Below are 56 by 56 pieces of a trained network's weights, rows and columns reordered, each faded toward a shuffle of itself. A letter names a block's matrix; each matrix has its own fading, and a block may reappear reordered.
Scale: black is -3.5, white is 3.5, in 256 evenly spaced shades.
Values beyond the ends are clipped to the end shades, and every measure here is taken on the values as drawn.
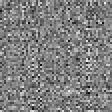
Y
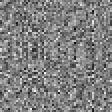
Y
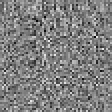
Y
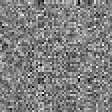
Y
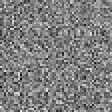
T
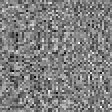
T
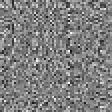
Y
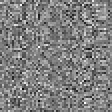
T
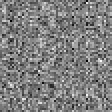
T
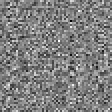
T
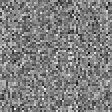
T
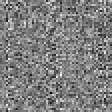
Y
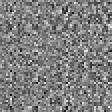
Y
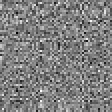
Y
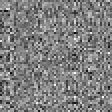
T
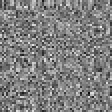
T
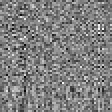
T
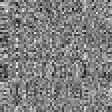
Y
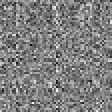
Y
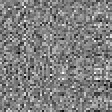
Y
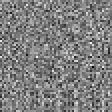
Y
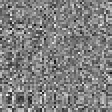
Y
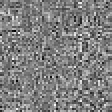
Y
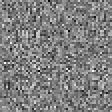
T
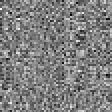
T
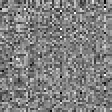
T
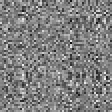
Y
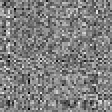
T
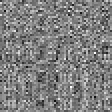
T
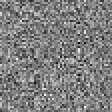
Y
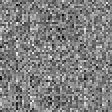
Y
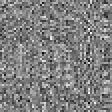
Y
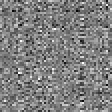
Y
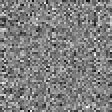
Y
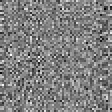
T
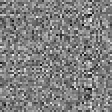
Y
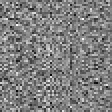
T
